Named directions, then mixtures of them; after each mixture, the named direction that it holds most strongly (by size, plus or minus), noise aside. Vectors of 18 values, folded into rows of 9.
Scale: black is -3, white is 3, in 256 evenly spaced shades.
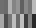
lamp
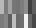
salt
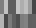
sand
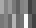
salt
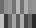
lamp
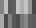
sand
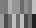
lamp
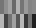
lamp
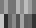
sand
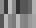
sand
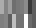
salt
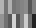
salt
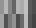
sand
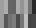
sand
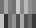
sand
